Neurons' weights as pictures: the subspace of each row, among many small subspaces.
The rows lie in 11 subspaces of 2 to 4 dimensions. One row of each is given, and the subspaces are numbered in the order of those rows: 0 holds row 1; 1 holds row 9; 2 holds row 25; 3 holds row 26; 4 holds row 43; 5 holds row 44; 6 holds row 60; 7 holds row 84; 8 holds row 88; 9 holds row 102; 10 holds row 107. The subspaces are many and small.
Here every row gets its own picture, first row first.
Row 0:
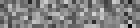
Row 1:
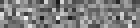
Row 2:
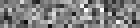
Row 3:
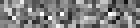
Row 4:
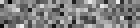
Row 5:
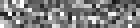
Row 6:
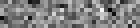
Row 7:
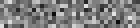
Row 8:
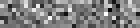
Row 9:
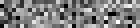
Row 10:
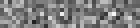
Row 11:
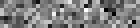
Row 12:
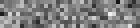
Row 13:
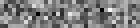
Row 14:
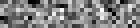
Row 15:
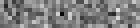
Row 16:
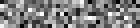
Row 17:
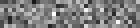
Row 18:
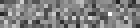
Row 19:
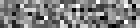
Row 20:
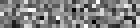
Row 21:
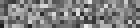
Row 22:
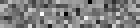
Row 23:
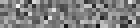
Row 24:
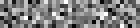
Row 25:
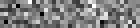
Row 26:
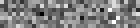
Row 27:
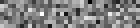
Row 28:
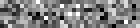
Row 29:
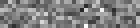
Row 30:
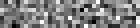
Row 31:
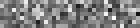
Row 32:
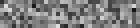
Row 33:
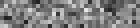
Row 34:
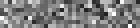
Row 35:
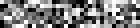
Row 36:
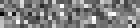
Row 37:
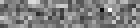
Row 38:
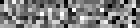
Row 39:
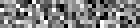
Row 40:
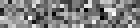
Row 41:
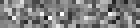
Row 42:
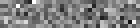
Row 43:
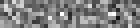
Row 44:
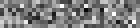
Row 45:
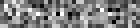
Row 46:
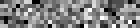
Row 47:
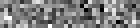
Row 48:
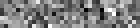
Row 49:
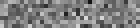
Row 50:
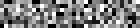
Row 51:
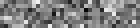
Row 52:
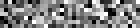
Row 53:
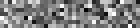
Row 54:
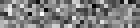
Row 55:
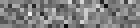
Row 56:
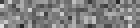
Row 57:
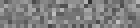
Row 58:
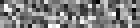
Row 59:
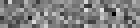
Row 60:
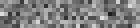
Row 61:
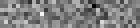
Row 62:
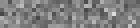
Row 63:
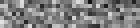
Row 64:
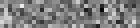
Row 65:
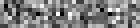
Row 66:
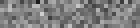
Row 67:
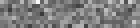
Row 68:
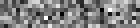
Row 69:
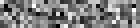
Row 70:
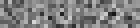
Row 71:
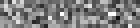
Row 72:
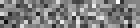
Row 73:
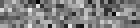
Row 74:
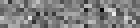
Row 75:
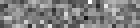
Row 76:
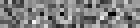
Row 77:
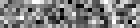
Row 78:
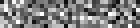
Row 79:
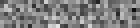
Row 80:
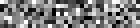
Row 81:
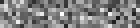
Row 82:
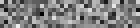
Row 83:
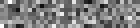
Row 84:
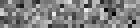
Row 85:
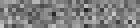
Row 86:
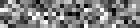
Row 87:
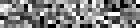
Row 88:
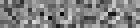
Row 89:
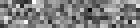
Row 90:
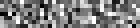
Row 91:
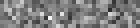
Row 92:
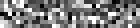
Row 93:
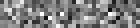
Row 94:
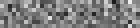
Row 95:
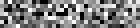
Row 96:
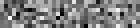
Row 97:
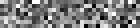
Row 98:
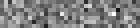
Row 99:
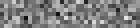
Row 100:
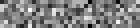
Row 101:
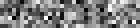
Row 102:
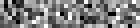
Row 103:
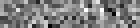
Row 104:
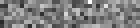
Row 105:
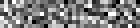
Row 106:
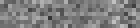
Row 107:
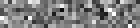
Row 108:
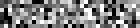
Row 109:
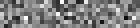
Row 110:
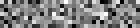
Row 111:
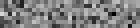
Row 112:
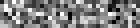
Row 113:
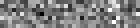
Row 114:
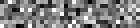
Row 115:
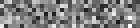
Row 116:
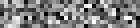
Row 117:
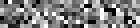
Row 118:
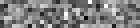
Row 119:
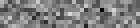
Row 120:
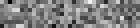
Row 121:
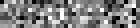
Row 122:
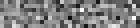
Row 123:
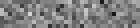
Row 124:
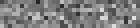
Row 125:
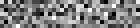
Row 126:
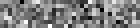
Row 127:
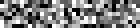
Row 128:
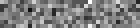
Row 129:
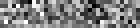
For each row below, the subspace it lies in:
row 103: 4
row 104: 5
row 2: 5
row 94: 3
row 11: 7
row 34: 10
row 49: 6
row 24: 3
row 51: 7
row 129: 2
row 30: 0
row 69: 4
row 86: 0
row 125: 3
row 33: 7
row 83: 1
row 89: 2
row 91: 8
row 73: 2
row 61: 2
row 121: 3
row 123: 2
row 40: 4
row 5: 7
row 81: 10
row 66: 2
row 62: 7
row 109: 0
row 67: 2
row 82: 3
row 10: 8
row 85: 6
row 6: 10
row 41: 8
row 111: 7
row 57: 1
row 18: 6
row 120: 1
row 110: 3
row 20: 0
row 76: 8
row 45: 9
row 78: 10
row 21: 6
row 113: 3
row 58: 4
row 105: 10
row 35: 5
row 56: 1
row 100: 1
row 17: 6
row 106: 3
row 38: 3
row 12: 6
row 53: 10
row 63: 5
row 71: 4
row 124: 0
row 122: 0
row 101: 8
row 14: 10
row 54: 2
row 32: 4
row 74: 9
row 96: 0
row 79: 4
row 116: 0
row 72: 1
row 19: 0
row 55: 2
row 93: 8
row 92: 7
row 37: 10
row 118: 5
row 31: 3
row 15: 9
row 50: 1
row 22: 6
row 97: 2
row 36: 5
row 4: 1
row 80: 6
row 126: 5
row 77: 3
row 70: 8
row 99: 0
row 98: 9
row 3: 8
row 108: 5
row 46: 2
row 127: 5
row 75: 5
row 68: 4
